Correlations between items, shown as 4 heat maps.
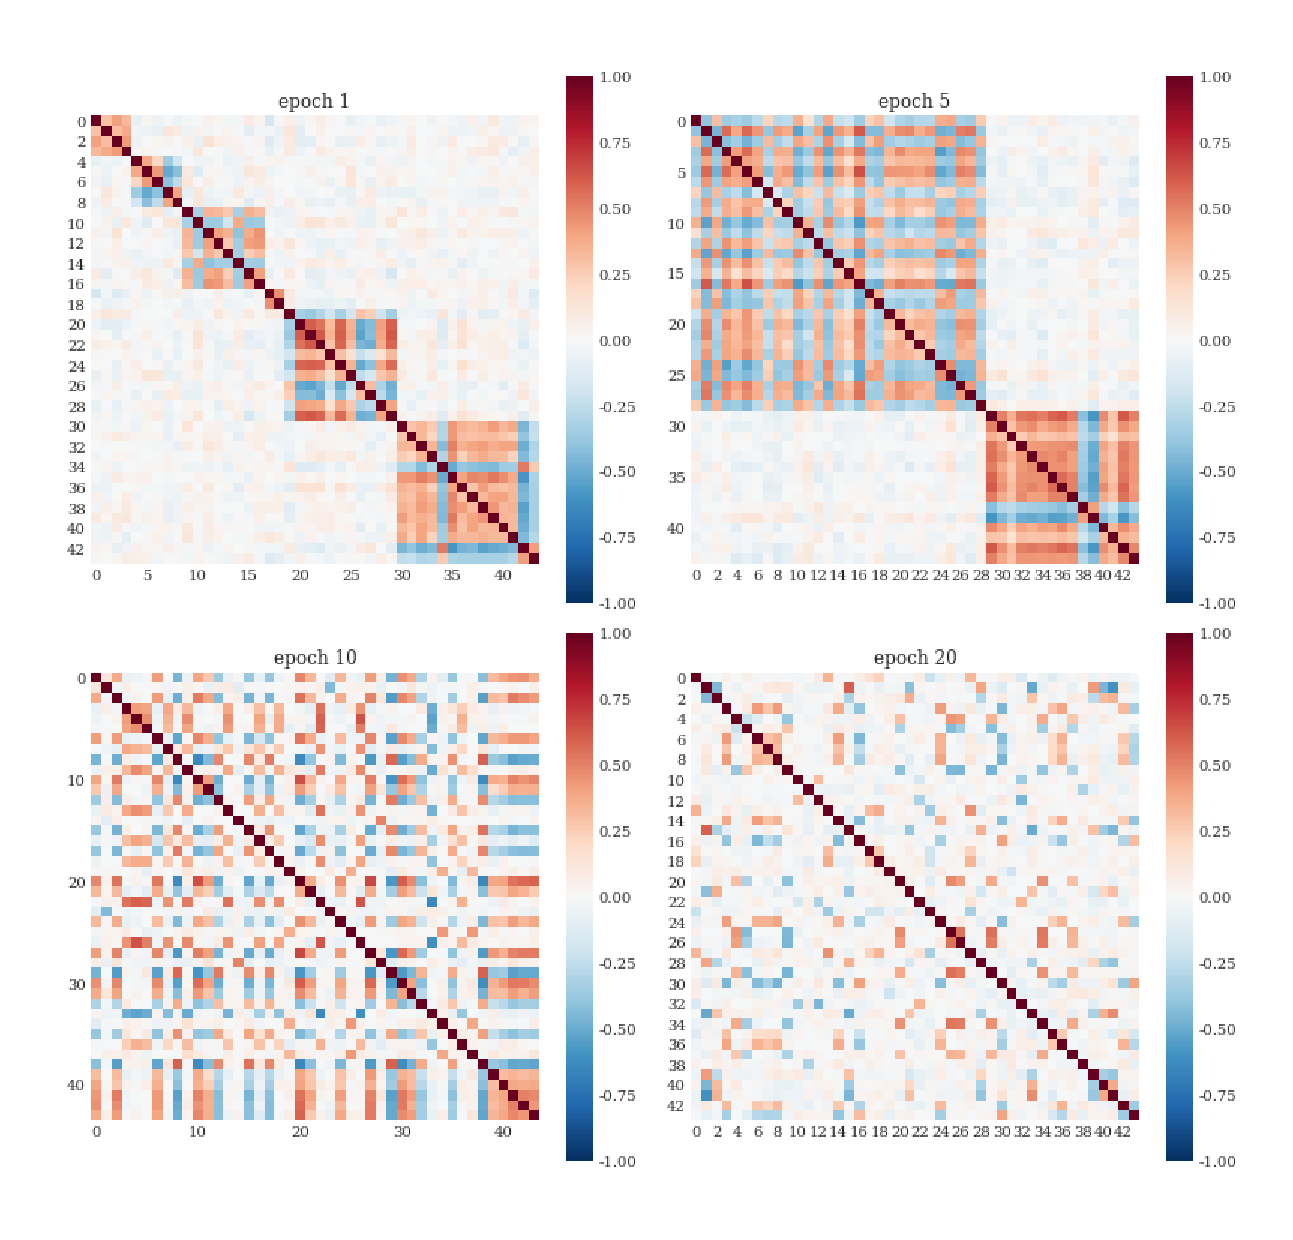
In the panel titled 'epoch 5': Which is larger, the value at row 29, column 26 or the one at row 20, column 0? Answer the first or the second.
the first
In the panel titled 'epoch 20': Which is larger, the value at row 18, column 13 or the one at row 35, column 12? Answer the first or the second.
the first
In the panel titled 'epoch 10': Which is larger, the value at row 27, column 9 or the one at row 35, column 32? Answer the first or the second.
the second
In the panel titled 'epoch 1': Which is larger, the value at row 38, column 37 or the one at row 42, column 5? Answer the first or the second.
the first
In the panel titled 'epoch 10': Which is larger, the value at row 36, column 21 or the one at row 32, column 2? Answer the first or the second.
the first
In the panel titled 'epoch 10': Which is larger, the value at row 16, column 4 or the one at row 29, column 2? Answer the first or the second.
the first
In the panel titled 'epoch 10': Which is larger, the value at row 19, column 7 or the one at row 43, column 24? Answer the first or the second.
the second
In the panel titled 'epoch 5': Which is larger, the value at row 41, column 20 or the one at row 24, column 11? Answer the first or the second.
the second
